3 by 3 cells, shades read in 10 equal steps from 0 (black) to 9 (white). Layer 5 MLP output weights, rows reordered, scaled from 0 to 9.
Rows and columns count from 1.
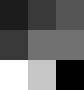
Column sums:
12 13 7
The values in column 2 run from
2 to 7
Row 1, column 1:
1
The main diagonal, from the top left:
1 4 0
